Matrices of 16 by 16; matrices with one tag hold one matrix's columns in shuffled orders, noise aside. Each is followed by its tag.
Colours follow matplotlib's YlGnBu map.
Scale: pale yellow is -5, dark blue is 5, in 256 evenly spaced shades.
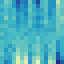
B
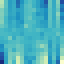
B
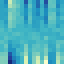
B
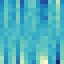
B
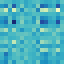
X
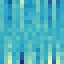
B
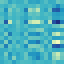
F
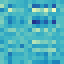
X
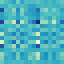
F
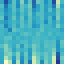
B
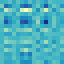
X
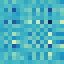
F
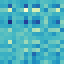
X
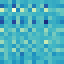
X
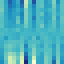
B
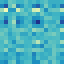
X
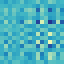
F
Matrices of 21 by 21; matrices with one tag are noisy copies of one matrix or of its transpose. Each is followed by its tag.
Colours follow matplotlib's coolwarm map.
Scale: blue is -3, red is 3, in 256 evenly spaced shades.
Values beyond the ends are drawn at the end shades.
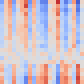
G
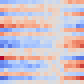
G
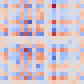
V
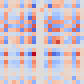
V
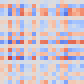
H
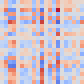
H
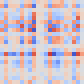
V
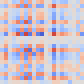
V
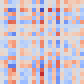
H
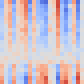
G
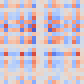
V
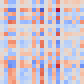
H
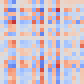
H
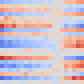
G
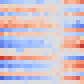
G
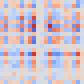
V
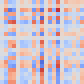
H
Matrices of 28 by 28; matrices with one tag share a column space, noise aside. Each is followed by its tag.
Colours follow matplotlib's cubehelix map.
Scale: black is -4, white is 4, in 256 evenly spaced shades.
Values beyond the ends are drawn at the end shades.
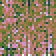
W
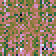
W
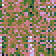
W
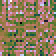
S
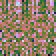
S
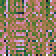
S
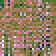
W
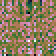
S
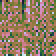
S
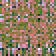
W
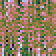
W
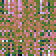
S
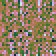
S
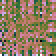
S
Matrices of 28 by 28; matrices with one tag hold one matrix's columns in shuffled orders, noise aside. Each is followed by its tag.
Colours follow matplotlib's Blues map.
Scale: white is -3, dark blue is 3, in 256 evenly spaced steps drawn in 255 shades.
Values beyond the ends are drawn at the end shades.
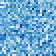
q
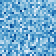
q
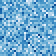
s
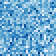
q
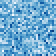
q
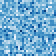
q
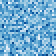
q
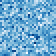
s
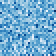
q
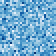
s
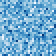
q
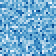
q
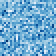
q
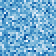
s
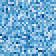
s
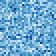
s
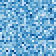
s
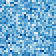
s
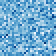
s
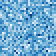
s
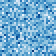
s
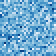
s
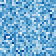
s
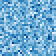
s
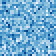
q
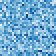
s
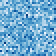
s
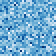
s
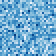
q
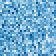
q
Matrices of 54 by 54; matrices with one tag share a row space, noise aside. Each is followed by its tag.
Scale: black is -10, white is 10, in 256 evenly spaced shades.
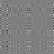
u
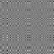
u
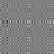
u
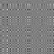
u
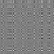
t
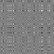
t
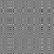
t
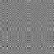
u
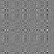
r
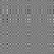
u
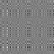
u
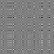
t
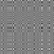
t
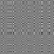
t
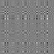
r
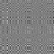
u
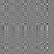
r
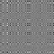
u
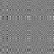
u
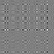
r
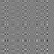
r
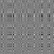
t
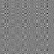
r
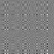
r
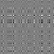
t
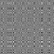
t
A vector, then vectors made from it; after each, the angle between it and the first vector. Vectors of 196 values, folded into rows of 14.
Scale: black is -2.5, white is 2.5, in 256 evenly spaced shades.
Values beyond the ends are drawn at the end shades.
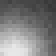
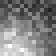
nearly parallel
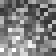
partly aligned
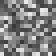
orthogonal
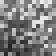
partly opposed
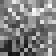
partly opposed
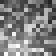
partly aligned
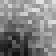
nearly opposite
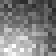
nearly parallel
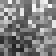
partly opposed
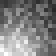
nearly parallel
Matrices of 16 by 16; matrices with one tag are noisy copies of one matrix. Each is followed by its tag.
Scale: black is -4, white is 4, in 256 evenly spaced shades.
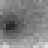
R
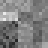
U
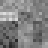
U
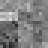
U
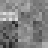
U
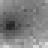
R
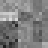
U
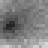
R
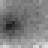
R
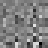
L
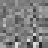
L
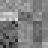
U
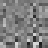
L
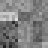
U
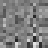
L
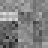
U
